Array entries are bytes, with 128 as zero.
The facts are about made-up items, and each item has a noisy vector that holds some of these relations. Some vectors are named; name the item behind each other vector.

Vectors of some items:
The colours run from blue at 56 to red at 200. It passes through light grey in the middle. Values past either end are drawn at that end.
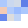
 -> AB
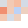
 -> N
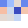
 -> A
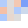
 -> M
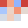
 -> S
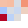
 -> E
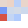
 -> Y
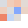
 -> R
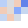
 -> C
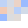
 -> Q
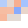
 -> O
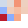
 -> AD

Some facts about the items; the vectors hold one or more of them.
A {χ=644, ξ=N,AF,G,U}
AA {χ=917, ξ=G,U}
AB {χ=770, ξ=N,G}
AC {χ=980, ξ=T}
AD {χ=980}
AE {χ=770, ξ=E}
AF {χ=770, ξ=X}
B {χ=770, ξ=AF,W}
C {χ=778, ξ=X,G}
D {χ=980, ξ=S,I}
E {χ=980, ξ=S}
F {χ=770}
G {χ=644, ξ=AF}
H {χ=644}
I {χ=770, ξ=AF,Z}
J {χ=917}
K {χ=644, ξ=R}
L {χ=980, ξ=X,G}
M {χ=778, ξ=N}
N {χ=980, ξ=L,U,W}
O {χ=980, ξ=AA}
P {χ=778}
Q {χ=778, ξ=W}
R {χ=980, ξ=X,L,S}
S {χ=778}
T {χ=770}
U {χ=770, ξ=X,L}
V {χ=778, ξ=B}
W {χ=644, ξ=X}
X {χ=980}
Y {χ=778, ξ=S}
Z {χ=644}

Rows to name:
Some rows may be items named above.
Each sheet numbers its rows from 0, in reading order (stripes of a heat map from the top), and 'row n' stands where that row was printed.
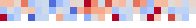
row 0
E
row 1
AB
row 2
K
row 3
X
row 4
E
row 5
T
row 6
Y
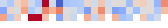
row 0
H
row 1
AC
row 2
AA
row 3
P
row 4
AE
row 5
Z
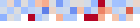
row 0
I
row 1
D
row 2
K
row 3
AC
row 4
J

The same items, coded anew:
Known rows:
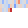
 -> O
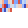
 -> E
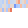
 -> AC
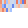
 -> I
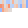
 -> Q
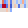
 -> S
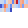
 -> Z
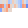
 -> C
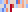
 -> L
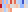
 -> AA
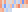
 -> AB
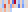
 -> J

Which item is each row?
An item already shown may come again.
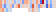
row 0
AB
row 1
J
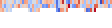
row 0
AB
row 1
AD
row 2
X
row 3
R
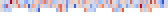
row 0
A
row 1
H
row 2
P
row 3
AE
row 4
D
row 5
AA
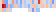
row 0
Y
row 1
K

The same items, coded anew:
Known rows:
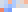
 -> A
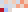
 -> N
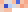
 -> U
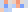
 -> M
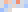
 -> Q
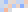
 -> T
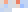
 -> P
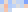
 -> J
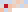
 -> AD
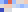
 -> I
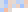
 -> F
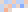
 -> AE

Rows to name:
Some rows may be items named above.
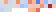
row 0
P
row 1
R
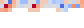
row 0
E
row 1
D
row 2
AB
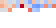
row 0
X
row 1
AA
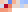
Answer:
E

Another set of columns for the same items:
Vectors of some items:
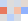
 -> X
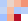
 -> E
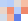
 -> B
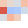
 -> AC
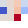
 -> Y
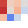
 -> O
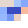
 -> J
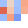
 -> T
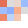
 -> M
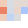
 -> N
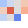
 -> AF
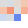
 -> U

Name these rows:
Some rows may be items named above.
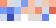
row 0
AA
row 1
AB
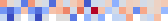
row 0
AA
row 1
AA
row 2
AB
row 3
I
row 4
D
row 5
R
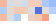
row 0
A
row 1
P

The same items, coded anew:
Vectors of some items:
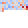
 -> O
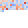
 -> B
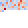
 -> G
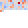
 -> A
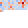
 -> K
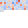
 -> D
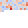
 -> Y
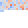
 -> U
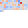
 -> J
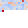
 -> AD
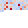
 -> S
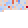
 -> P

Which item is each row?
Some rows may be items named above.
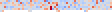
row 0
J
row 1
AA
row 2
E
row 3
P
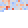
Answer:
I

